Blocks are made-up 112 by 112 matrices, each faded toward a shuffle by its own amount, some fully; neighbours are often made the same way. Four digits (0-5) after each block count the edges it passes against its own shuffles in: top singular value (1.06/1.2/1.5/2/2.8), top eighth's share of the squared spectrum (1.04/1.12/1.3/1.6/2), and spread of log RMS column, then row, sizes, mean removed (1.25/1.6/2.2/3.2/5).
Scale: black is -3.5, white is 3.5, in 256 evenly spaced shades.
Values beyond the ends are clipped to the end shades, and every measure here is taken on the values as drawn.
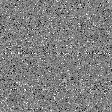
1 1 0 2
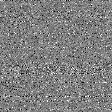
2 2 0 3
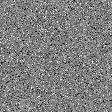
0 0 0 0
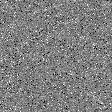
0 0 0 0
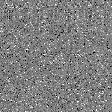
3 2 0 1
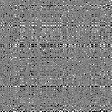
5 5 3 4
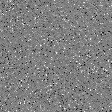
0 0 0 0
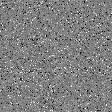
1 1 0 1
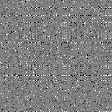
5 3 1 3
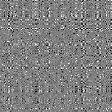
5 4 3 3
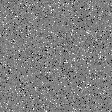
2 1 0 0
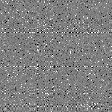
5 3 2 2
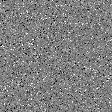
1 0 0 0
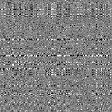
5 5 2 4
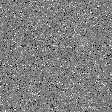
2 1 0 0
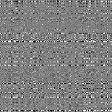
5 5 3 4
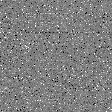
3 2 0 1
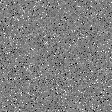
2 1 0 0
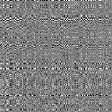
5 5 3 4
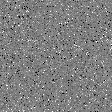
1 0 0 0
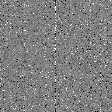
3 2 2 0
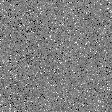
1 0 1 0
